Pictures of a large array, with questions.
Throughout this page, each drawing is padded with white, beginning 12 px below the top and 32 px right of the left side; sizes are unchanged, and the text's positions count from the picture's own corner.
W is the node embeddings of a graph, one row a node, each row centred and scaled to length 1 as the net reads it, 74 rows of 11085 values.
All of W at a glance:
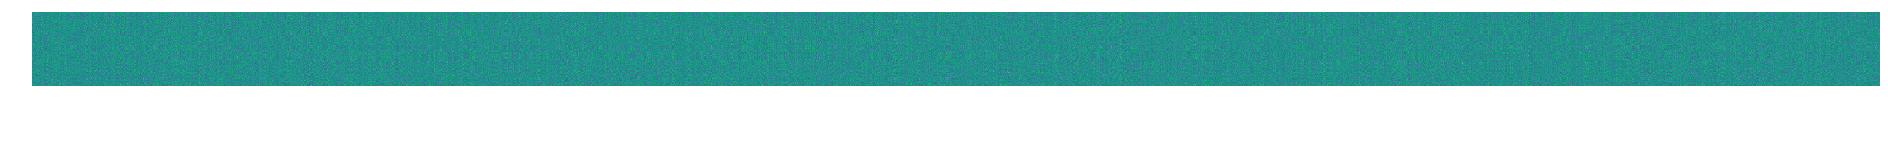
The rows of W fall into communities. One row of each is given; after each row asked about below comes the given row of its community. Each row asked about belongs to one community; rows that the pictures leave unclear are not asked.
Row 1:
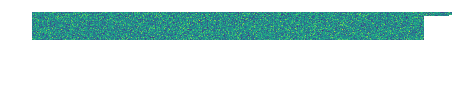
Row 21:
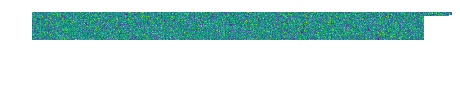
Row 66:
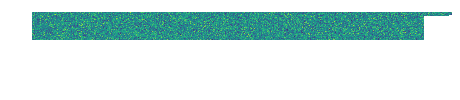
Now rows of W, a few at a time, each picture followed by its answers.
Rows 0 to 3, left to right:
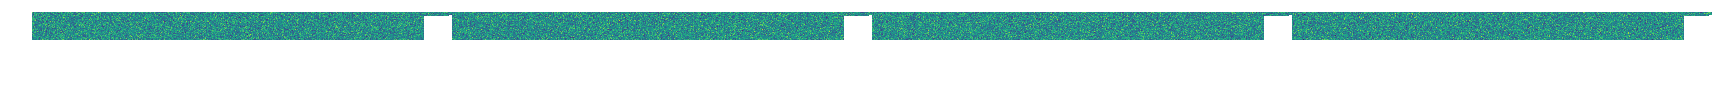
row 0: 66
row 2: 66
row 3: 1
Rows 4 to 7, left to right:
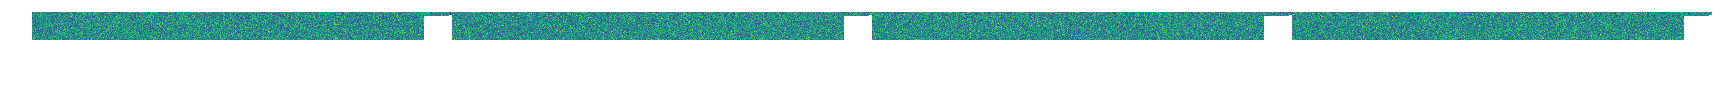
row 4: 66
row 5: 1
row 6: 21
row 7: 1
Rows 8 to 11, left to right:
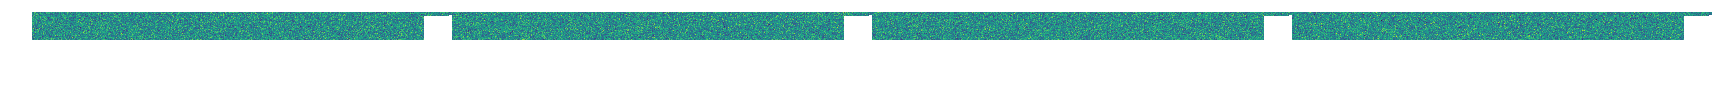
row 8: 66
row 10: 1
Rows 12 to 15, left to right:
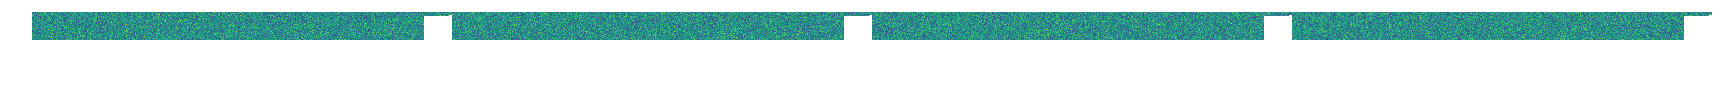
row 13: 1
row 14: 66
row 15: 1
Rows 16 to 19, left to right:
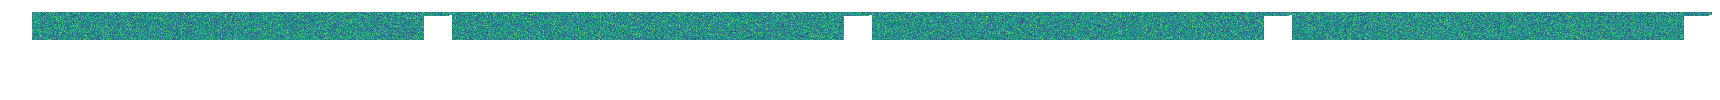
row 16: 1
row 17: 21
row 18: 1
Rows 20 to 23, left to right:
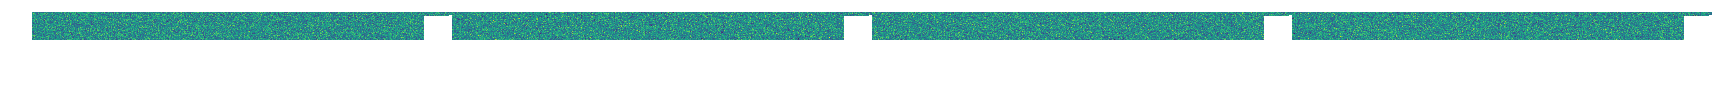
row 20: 21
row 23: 66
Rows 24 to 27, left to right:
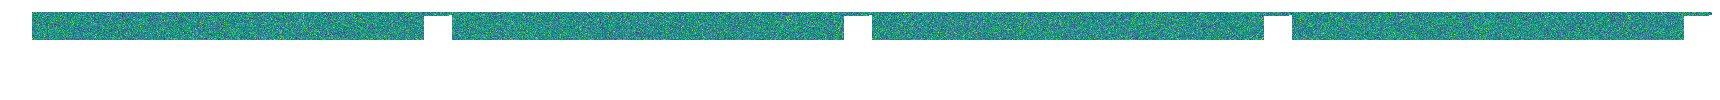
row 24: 1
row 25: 66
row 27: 66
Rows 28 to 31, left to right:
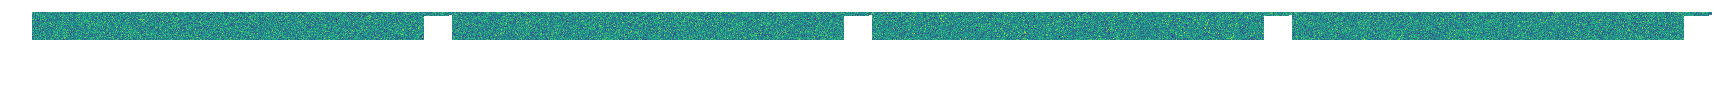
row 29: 1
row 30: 21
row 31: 66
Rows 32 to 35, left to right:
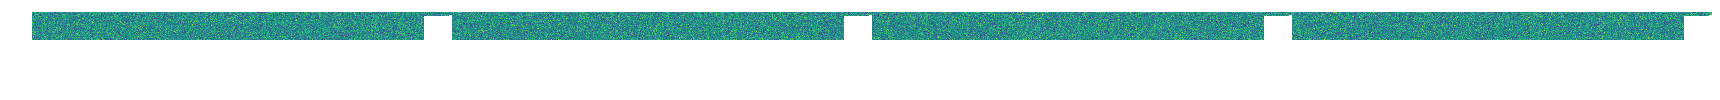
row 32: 66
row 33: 1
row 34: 1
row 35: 1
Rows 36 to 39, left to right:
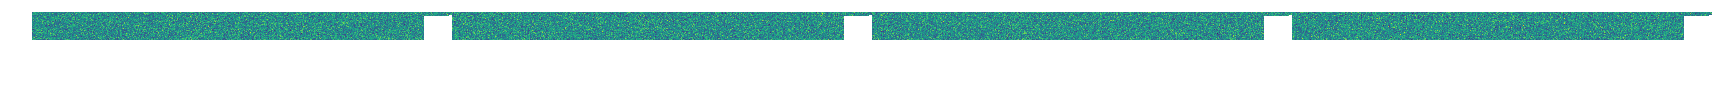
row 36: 1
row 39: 66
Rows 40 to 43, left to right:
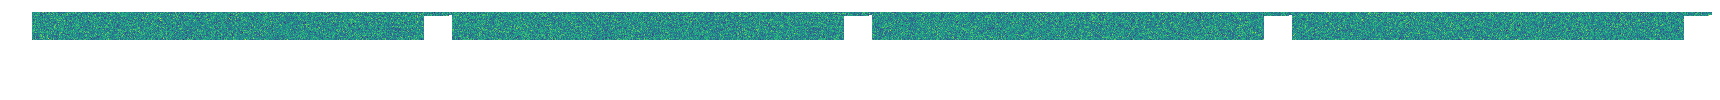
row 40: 1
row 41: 66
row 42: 66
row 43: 21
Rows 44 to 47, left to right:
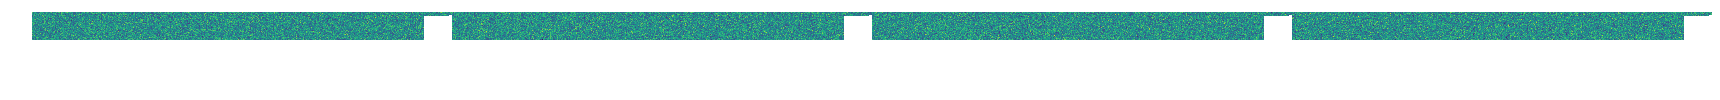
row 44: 66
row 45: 66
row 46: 66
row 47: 1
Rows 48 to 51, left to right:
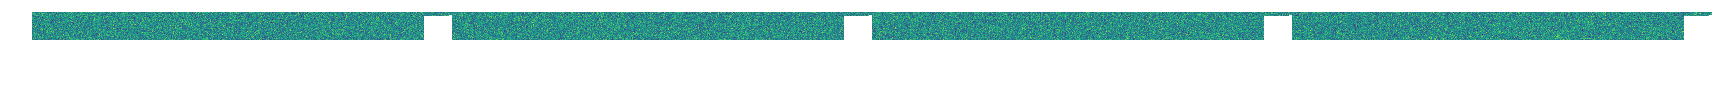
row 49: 21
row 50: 1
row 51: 1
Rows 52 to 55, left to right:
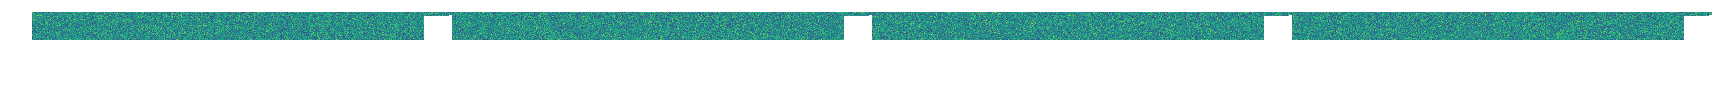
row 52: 21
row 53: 66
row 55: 1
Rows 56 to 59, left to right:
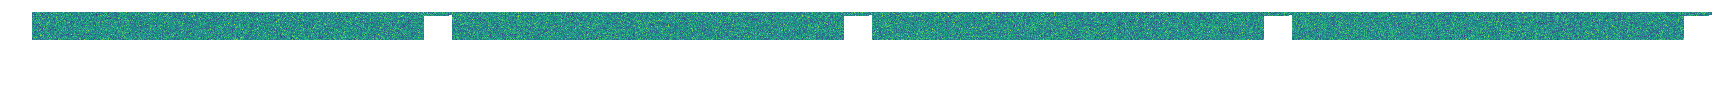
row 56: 1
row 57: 66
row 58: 66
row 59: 66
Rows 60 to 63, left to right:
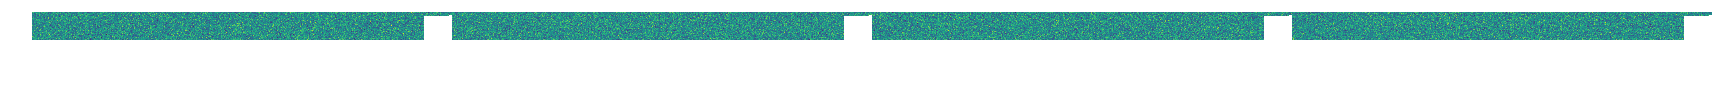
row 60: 1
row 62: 66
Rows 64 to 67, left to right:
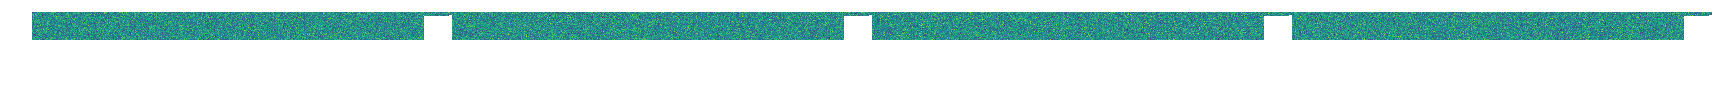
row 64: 1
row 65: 66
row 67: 66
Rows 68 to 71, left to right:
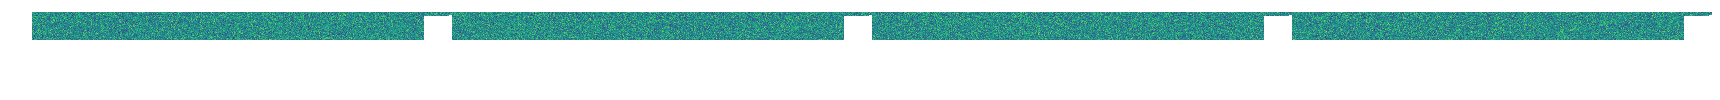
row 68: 1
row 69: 66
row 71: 1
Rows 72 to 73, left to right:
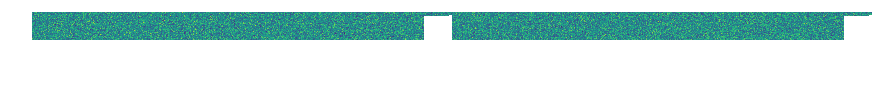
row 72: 66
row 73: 1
